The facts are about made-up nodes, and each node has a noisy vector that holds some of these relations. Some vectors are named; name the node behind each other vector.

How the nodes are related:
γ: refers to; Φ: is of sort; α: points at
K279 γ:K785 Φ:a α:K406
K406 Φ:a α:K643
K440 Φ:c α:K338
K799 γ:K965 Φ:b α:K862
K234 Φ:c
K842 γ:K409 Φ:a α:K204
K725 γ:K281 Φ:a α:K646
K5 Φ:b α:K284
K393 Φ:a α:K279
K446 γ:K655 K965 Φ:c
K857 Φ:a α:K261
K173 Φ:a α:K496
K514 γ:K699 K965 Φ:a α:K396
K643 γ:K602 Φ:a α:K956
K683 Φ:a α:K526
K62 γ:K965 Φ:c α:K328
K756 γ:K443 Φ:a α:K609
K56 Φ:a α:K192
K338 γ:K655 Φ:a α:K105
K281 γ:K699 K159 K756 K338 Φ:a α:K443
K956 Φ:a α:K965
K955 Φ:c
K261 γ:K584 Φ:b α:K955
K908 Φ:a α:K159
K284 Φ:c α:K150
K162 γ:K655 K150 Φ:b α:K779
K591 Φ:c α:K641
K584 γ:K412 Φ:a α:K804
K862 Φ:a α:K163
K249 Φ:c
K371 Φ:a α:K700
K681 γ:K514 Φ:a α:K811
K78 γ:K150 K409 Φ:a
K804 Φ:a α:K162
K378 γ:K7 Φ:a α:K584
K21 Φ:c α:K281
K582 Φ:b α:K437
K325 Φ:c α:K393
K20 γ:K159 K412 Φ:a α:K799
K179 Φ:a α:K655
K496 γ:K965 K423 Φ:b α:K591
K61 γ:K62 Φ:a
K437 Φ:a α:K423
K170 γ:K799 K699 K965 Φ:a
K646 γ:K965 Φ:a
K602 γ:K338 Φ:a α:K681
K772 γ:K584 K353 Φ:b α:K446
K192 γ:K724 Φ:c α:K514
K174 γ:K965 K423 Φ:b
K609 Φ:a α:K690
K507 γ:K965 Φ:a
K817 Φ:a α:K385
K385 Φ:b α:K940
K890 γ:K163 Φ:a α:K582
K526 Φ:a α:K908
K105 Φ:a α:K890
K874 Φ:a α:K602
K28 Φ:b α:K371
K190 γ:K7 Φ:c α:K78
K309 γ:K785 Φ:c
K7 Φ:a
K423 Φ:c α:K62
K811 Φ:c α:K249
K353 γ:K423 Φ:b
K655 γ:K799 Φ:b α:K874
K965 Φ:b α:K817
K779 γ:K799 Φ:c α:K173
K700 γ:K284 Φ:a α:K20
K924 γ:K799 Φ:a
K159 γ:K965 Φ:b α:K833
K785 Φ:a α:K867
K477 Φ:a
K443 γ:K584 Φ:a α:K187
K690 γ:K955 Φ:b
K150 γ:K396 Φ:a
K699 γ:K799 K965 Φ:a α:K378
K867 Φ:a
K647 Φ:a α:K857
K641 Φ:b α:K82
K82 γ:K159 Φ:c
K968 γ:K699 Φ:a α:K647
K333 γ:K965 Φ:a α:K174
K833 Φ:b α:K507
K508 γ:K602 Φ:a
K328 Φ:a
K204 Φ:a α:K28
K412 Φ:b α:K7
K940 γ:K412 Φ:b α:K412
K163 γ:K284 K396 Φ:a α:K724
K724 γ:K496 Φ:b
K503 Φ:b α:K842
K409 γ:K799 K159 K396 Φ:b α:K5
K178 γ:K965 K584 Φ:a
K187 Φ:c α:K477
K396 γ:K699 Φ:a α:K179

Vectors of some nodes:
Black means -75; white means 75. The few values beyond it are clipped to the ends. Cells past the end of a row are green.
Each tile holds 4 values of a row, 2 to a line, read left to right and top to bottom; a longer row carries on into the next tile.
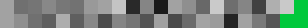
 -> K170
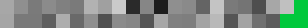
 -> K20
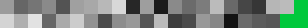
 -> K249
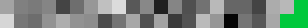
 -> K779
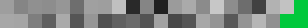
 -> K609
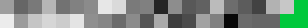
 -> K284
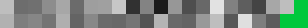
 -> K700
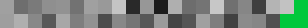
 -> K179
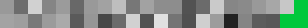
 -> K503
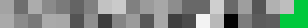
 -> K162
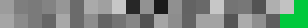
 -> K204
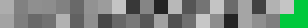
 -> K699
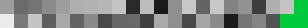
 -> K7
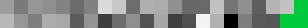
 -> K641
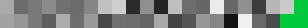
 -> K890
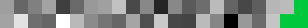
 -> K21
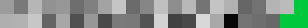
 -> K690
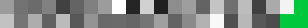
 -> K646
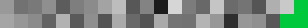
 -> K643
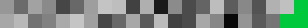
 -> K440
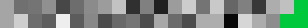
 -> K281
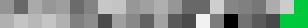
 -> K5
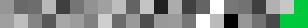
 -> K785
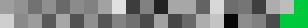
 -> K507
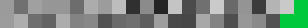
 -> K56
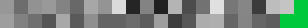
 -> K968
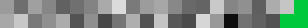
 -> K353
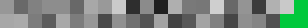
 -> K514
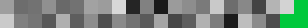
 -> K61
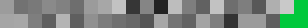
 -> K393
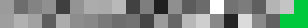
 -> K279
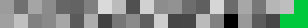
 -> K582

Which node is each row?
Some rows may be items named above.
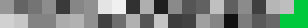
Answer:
K423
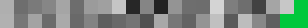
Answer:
K163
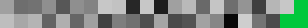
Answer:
K328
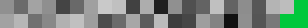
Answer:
K440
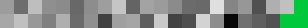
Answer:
K655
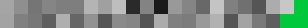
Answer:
K20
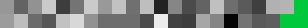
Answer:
K190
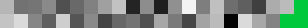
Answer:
K477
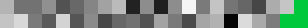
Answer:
K477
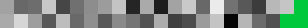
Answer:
K78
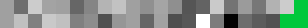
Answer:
K409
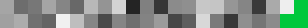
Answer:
K333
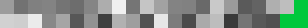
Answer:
K724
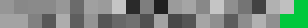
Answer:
K609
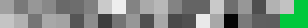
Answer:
K496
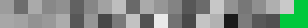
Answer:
K28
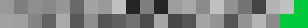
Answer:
K609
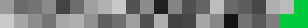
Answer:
K234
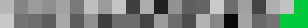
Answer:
K378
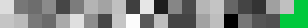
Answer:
K446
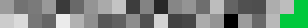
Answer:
K187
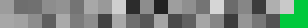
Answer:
K681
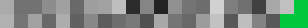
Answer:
K163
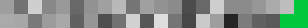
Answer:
K503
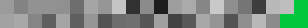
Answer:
K609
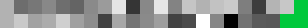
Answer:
K174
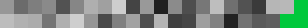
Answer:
K811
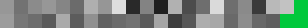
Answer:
K968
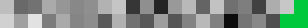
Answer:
K150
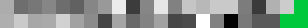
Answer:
K174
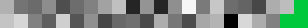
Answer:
K477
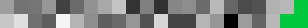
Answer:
K187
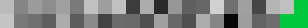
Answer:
K378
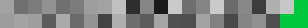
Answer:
K602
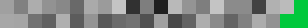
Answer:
K756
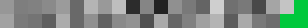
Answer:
K842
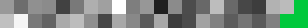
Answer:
K192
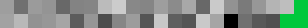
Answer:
K940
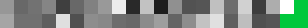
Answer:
K725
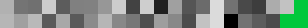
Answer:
K867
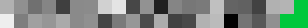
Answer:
K82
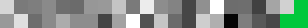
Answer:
K772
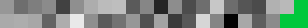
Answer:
K309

